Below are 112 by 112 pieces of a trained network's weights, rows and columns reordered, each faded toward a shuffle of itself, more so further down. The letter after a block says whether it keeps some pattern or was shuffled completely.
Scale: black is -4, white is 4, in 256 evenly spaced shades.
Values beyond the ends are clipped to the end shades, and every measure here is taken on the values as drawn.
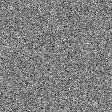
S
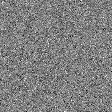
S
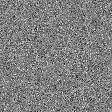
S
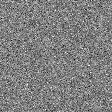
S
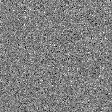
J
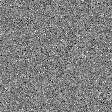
S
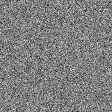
J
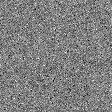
S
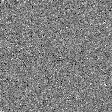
S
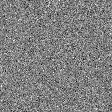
S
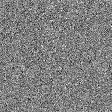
J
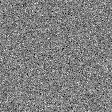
S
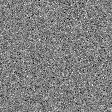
S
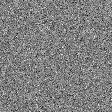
J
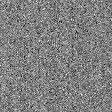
J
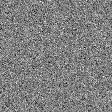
S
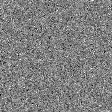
J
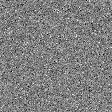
S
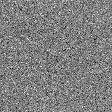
S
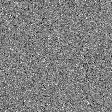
S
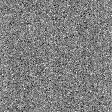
J
